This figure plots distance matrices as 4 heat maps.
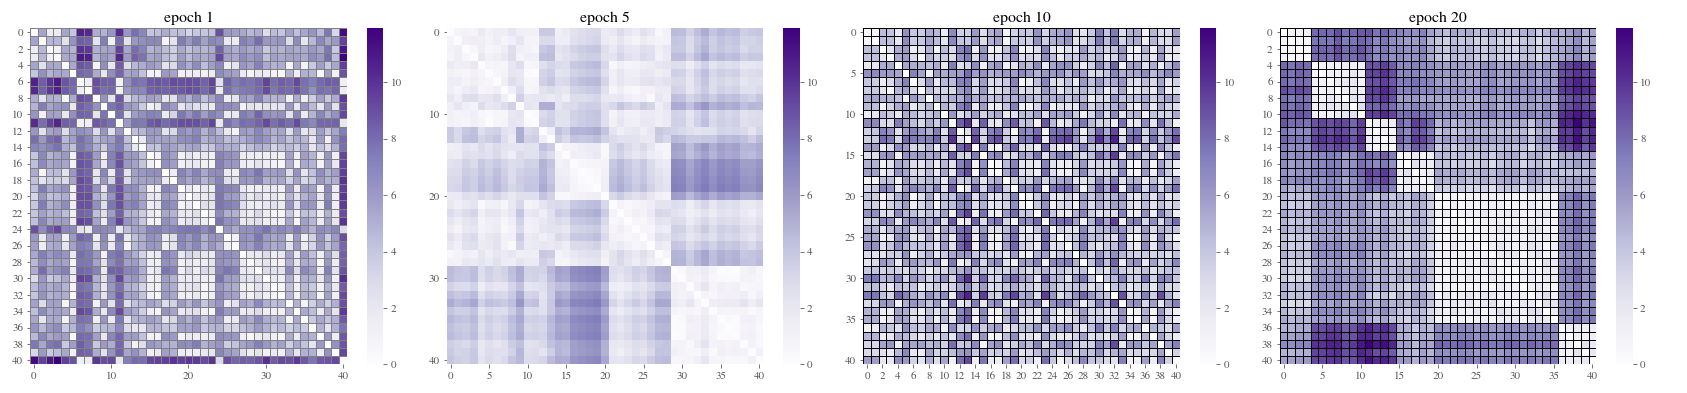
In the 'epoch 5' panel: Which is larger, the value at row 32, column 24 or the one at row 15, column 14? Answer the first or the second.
the first
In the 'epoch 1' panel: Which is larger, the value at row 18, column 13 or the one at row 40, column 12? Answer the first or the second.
the second
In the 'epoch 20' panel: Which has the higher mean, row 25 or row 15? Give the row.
15
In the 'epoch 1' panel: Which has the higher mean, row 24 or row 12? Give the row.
24
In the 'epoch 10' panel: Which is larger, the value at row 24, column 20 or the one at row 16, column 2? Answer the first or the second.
the first
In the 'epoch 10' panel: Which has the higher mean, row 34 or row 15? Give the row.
15
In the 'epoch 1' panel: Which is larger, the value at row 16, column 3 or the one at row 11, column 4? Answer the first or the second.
the second
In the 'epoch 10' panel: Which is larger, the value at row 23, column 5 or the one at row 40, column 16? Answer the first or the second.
the first
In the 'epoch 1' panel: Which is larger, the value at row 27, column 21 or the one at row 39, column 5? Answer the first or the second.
the first
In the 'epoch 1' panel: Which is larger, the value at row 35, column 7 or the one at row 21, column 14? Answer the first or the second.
the first
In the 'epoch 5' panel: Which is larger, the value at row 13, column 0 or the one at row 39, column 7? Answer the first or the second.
the first
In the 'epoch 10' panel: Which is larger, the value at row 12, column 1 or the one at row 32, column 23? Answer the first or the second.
the second
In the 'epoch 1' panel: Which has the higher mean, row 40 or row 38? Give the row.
40
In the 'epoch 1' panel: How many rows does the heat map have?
41
